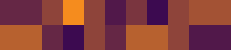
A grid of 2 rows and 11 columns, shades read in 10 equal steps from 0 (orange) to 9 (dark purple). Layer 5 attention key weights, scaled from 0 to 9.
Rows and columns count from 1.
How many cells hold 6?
1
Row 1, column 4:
0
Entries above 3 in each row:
10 7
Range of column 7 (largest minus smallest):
3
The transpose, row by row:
7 3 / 7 3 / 5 7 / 0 9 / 5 5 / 8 7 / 6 3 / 9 3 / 5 5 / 4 8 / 4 8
